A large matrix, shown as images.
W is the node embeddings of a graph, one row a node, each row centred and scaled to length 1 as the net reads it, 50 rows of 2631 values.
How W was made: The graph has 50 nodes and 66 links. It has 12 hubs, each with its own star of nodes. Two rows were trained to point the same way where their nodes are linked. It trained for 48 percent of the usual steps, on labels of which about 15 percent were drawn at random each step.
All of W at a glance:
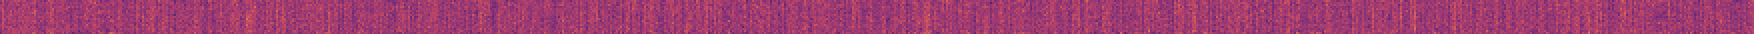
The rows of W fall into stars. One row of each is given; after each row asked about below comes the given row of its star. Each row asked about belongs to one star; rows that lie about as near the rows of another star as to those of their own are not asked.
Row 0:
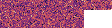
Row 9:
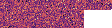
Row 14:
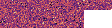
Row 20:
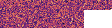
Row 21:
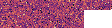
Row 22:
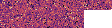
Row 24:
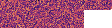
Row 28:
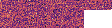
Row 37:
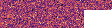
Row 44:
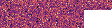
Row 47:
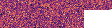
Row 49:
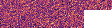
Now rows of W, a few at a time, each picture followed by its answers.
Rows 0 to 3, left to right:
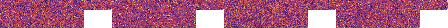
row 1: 37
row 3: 47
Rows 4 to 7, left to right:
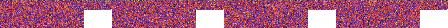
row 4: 22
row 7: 20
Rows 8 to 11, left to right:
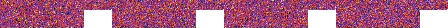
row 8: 44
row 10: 24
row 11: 14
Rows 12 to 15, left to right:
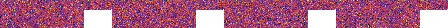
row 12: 37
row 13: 37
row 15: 49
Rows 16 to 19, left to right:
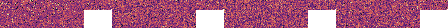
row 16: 22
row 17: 20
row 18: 28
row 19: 22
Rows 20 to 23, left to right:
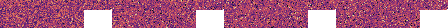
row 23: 9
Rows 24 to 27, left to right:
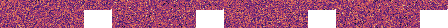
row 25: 24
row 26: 14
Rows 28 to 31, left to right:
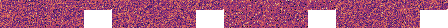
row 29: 21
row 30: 28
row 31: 47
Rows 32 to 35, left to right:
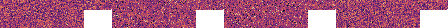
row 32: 49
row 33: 21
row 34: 37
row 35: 44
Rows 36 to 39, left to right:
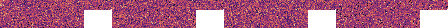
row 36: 14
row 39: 21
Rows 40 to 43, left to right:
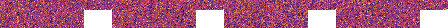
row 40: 24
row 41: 21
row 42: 9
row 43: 22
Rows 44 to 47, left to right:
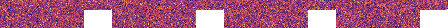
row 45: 0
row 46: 0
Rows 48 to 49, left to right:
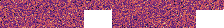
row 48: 49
